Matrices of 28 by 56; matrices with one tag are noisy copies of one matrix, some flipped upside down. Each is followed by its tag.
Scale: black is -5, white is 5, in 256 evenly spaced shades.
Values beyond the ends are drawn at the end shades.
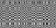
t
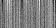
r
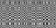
t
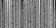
r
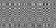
t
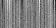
r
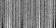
r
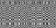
t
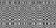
t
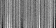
r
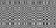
t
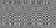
t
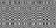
t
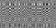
t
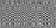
t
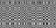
t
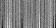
r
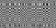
t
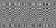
t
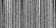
r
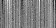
r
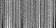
r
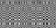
t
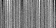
r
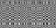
t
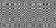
t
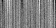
r
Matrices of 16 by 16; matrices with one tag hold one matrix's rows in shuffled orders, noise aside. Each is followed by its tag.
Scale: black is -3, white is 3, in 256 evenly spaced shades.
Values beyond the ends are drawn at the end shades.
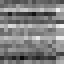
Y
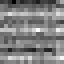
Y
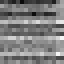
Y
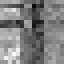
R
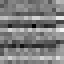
Y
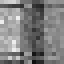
R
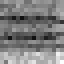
Y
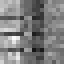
R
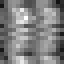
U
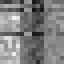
R
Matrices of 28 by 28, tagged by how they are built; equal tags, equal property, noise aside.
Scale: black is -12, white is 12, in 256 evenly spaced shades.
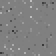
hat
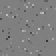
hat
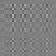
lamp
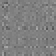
lamp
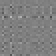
lamp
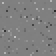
hat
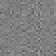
lamp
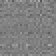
lamp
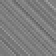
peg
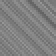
peg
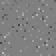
hat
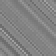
peg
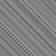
peg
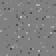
hat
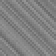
peg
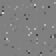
hat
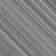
peg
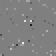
hat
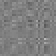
lamp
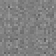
lamp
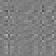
lamp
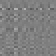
lamp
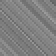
peg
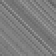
peg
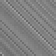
peg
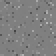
hat
